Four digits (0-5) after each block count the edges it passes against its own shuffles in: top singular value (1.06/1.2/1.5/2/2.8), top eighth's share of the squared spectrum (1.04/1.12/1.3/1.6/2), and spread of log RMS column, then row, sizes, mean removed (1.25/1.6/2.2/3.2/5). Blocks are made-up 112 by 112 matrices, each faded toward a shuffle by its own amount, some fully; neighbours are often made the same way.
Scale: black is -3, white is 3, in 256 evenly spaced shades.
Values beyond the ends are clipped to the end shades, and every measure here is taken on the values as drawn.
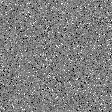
0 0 0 0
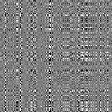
5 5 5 4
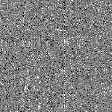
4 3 2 1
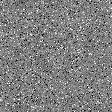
0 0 0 0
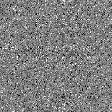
4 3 1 1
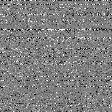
2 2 0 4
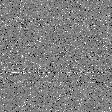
2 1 0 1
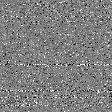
2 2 0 3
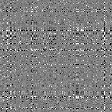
5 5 3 4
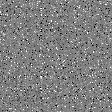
3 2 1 1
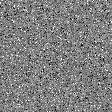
0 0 0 0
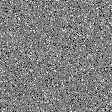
0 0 0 0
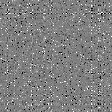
4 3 2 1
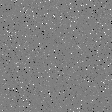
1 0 0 0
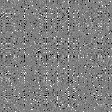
5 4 2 2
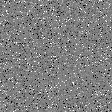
3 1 0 0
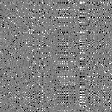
5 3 3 3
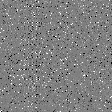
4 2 1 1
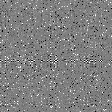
4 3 1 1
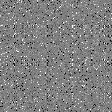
4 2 1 1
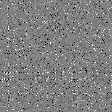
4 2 1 1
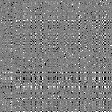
5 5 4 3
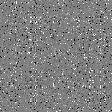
4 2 1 1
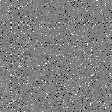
4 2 1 1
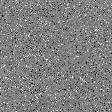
0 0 0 0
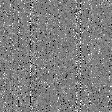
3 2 3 0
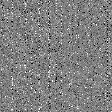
1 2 3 0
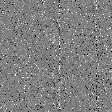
2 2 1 0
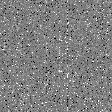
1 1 1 0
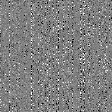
2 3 4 0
